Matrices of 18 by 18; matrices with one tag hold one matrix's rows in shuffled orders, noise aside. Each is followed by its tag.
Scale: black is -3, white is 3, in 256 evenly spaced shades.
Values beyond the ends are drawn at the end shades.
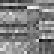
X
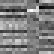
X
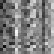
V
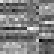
X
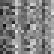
V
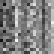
V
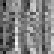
V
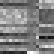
X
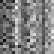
V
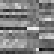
X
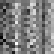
V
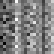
V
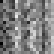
V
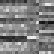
X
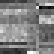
X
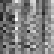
V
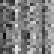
V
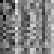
V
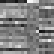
X
